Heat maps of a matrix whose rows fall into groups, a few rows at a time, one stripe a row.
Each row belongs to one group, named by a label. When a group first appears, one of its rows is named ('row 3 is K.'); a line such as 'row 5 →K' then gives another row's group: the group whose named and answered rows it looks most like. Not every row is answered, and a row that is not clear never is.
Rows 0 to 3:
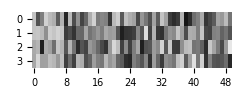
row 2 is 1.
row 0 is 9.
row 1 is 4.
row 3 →4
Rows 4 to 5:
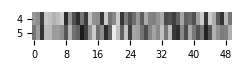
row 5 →1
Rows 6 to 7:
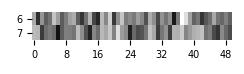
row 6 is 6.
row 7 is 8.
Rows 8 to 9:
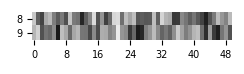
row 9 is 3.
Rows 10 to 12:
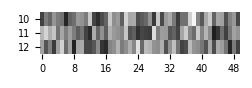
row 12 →6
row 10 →8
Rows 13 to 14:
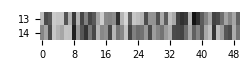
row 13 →9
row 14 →1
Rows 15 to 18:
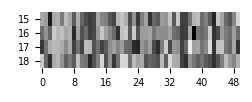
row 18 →9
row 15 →1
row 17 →4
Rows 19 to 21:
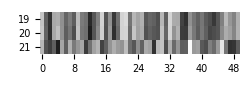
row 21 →6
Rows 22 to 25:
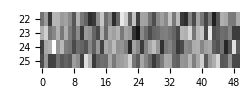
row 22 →1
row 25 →8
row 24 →4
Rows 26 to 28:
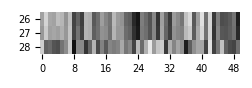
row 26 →4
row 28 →6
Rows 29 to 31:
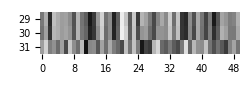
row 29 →1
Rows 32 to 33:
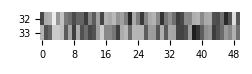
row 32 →4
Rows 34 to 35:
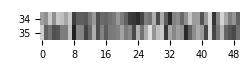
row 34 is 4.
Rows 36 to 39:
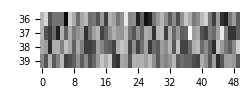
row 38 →1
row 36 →3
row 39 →9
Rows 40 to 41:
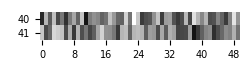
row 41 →9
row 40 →3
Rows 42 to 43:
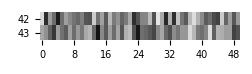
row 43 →8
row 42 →6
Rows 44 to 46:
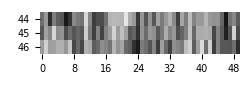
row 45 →4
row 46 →4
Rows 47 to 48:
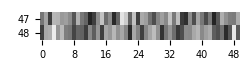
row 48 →4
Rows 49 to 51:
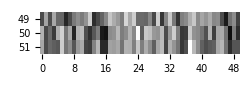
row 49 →8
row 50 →6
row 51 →6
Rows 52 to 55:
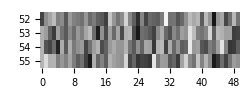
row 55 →3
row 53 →8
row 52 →3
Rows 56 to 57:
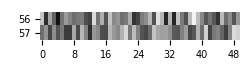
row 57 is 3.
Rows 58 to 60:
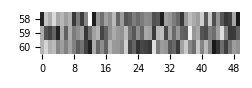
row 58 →4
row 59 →6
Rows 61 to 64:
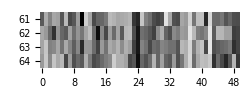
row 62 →8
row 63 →8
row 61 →8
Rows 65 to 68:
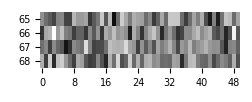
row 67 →8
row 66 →4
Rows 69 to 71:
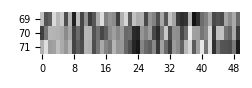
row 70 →4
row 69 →9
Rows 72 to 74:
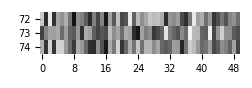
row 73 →8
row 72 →6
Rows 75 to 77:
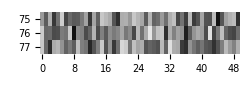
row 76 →6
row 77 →9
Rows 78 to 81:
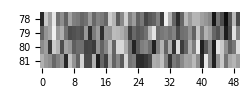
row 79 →4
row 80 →1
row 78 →3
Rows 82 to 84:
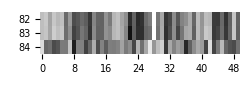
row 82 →4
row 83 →4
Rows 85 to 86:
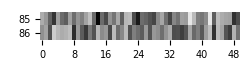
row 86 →1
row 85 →8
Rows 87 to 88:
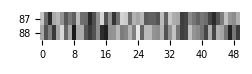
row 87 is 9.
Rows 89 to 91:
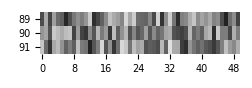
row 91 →9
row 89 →8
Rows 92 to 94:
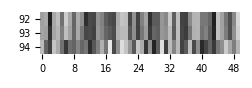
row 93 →1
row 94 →9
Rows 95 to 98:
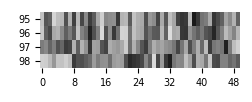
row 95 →9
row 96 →9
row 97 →3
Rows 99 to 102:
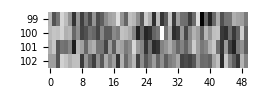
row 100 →4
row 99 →9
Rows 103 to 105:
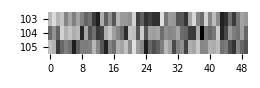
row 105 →8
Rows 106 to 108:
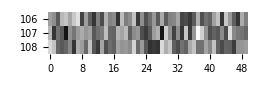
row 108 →3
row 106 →1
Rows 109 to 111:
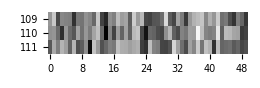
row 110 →8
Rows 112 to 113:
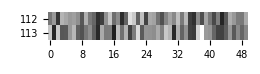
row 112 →1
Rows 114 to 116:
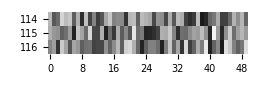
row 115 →3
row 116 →1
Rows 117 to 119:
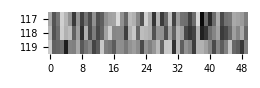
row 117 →9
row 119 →6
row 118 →9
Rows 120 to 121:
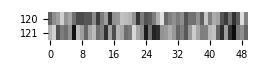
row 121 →3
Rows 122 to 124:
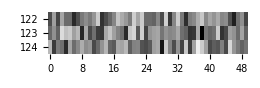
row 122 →8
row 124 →6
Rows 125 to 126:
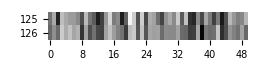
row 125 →1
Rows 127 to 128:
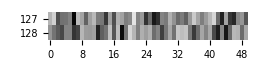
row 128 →9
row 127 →3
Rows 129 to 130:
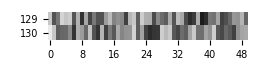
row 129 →9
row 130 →3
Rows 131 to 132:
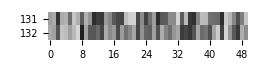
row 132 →1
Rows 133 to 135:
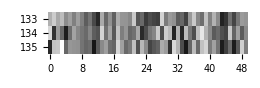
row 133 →3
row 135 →3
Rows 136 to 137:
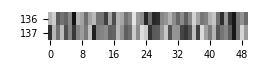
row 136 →3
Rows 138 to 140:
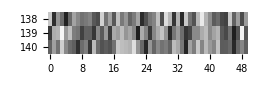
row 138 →6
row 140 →8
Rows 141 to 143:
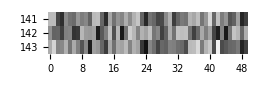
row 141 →8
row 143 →8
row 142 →9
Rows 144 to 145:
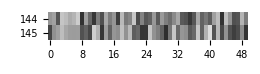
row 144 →1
